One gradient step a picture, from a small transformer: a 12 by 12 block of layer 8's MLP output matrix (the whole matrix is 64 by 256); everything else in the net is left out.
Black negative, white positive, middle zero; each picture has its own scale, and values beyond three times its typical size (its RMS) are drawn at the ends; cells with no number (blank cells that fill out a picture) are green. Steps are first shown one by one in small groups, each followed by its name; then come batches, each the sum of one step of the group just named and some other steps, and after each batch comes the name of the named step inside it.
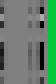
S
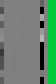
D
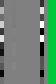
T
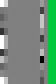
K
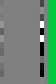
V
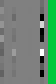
T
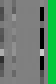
D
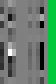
S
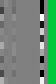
K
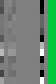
V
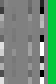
K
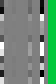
K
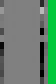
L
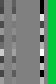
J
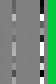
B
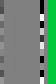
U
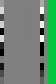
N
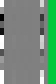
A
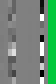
B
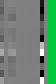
U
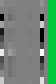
A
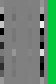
N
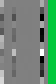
A
